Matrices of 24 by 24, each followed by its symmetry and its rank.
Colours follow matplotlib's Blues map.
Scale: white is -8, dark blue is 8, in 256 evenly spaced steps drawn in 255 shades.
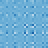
symmetric, rank two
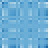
symmetric, rank one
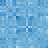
symmetric, rank three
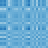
symmetric, rank one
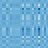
neither, rank one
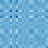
symmetric, rank two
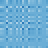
symmetric, rank one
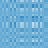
neither, rank one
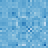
symmetric, rank three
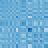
symmetric, rank two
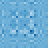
symmetric, rank two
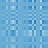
neither, rank one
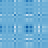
symmetric, rank one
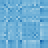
symmetric, rank three
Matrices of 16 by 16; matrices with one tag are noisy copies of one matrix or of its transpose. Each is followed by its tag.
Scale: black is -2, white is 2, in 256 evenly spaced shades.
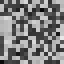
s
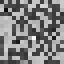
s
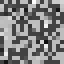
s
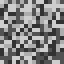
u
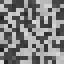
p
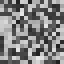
s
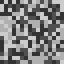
s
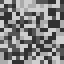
s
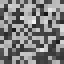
u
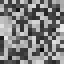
s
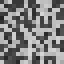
p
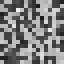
p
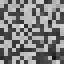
u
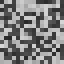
s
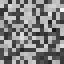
u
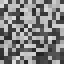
u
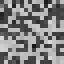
p
